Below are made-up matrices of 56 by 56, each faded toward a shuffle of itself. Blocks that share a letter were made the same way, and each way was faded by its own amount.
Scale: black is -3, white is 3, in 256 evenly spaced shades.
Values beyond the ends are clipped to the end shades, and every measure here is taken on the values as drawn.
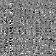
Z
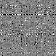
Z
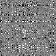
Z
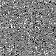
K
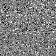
K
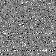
K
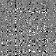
Z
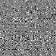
Z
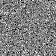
K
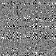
Z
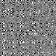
Z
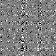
Z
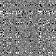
Z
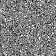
K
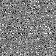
K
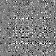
Z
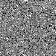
K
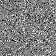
K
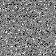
K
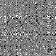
Z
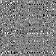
Z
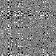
Z
